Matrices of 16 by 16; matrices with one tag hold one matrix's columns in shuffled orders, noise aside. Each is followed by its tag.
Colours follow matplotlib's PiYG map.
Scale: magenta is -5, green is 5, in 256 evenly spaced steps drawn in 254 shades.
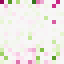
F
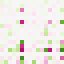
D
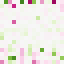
F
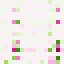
D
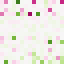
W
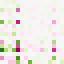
D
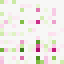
D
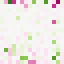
F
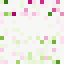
W
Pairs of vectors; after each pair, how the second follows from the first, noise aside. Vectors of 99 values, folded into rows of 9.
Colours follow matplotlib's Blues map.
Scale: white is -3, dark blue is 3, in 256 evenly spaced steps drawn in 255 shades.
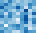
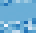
partly zeroed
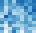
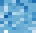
partly zeroed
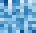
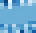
partly zeroed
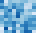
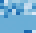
partly zeroed
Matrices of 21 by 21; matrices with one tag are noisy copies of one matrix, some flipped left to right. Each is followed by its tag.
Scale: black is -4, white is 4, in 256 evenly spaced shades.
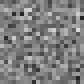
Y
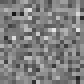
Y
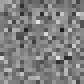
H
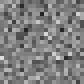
H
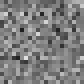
H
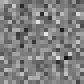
H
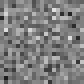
Y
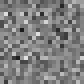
H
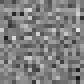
Y
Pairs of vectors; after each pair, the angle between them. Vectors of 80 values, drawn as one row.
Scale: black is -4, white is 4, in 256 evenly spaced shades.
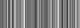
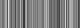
partly opposed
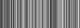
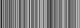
partly aligned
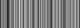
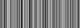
partly opposed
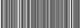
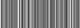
nearly parallel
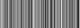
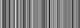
orthogonal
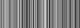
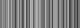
partly aligned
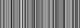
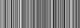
partly aligned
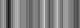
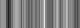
nearly parallel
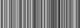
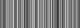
orthogonal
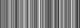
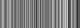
partly aligned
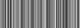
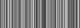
nearly opposite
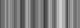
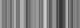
nearly opposite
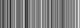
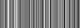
orthogonal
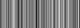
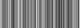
nearly opposite
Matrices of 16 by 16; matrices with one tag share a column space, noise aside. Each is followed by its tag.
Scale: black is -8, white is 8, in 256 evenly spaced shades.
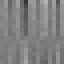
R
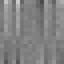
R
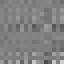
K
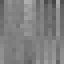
R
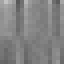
R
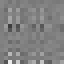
K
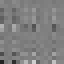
K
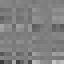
K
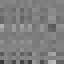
K
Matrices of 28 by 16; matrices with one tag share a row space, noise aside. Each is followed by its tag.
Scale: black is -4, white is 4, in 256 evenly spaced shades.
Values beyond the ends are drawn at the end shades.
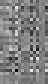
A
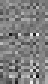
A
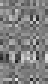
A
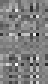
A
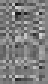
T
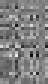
A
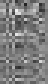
T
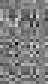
A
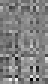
A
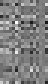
A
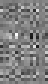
A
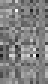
A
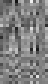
A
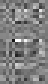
T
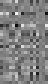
A
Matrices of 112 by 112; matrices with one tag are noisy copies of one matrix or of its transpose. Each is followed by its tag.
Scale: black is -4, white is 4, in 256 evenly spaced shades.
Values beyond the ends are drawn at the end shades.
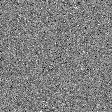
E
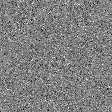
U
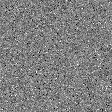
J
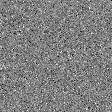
U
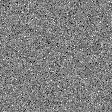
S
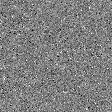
U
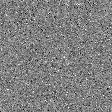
U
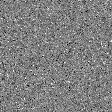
E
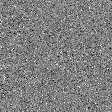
U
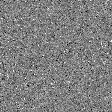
E
